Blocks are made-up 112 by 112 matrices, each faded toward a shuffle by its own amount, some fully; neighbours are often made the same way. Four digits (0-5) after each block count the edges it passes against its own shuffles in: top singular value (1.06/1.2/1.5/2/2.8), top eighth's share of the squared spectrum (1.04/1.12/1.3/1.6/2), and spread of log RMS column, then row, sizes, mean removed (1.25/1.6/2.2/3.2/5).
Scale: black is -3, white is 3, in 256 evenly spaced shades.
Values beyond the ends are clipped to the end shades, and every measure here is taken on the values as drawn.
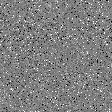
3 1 0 1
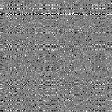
5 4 2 4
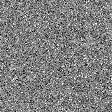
0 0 0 0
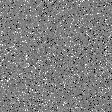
2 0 0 0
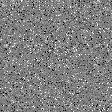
3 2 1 1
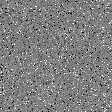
0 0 0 0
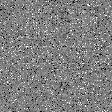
3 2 1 1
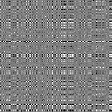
5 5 4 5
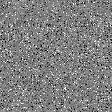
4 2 0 1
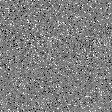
3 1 0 0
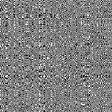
5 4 4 3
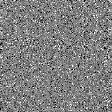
4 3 2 2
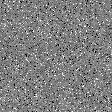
0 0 0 0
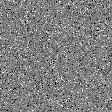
0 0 0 0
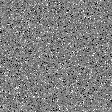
2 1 0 0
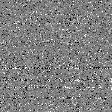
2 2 1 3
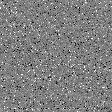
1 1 0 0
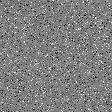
0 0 0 0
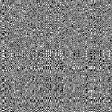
5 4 4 3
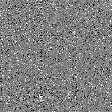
3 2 1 1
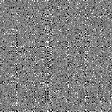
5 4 3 3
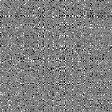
5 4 3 3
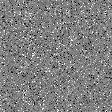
3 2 1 0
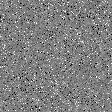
1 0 0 0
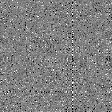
4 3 2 1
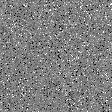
2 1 1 0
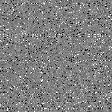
4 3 1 2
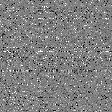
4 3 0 2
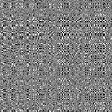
5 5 4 4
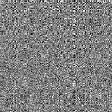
5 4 3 3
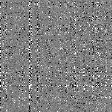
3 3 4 3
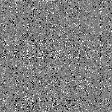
2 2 3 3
